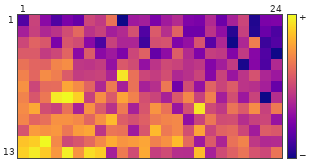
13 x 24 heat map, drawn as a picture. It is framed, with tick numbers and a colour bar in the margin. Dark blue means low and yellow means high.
Stripes: none. Slope: up to the bottom left. Grain: fine. Ninth with the lowest average: top right. Mirror symmetry: none.
